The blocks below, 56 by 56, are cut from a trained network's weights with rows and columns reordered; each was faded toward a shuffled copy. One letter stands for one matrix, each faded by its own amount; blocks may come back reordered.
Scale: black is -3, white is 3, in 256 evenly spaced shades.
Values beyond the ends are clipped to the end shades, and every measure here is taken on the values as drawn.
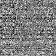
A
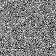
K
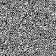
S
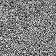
K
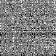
A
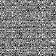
A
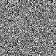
S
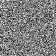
K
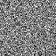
S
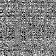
A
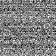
A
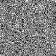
S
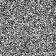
K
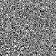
S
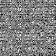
A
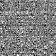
A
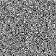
S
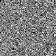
S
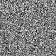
K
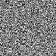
S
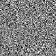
S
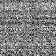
A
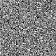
S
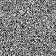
K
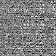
A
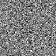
S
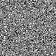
K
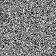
K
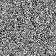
K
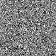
K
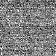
A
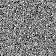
K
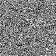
K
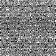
A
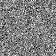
K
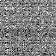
A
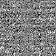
A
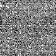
A
